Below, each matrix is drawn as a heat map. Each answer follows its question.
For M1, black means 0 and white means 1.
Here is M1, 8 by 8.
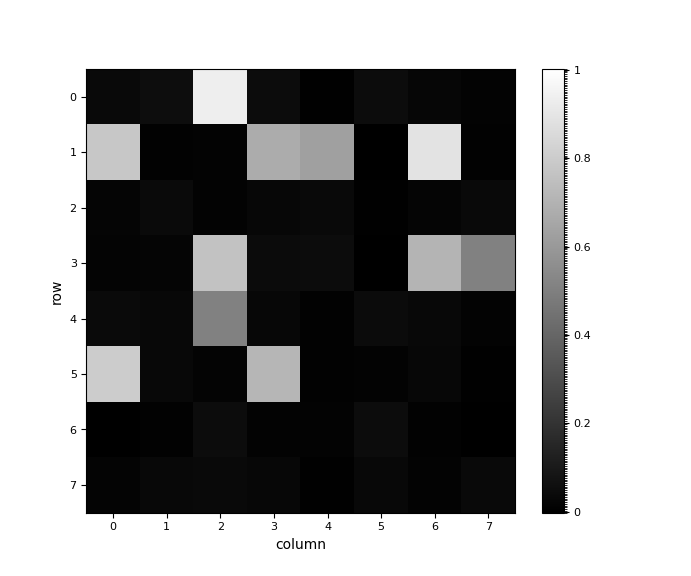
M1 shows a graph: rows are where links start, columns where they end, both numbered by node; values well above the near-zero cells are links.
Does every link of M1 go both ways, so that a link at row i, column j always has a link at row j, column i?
no
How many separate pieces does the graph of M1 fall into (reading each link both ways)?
1
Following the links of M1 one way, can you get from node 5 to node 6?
yes
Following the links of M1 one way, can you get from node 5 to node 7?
yes
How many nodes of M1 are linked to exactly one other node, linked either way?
1
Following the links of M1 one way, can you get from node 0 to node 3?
no
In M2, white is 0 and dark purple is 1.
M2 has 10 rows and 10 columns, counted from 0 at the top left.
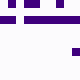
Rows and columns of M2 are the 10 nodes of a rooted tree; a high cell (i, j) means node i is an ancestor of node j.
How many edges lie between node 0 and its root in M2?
1
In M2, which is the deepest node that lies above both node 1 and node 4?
0
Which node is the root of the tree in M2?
2
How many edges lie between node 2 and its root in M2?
0
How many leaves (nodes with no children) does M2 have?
7
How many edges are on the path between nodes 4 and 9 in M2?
4
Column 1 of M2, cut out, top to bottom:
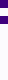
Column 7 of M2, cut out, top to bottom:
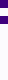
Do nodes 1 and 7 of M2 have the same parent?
yes
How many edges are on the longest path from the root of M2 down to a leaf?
2
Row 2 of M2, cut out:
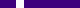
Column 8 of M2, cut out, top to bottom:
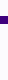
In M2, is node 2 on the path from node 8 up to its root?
yes
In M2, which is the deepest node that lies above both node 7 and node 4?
0
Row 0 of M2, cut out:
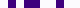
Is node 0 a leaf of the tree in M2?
no
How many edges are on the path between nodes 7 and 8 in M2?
3
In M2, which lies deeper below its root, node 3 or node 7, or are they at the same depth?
the same depth
